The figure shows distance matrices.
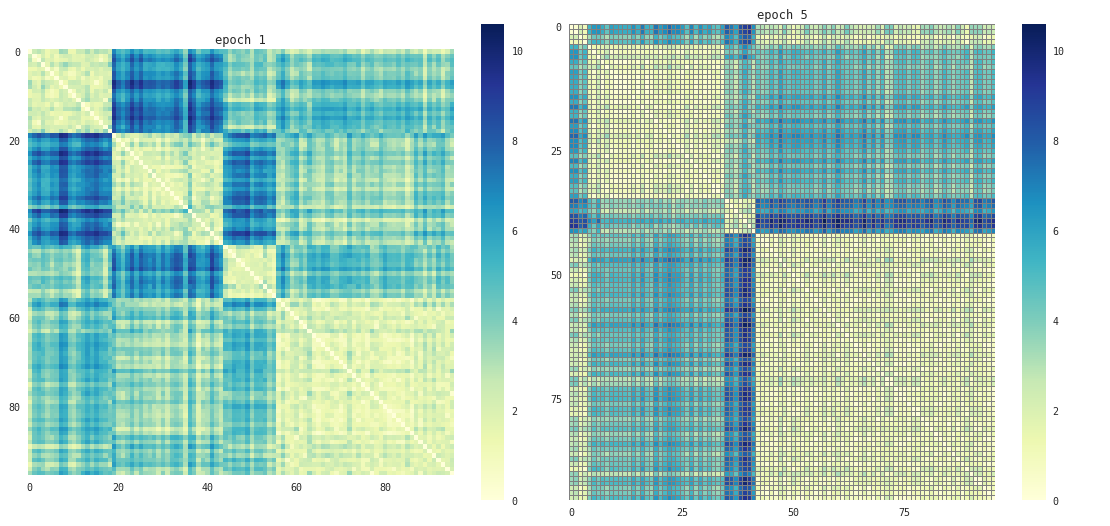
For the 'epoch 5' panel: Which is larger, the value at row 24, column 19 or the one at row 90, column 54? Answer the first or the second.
the second
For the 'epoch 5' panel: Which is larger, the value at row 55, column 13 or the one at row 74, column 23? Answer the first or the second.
the second
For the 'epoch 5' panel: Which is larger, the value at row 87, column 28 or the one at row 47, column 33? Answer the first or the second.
the second
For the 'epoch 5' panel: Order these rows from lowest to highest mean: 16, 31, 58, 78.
58, 78, 31, 16
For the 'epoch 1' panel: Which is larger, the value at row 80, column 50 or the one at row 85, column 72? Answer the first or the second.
the first
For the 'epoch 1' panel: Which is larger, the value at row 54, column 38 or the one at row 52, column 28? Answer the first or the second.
the second
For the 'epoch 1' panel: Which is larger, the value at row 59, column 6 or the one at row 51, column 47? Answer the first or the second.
the first
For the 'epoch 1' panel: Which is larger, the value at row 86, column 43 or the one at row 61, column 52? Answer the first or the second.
the second
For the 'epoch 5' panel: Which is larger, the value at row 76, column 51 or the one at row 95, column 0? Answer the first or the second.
the second
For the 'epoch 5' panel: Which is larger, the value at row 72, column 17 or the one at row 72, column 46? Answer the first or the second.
the first
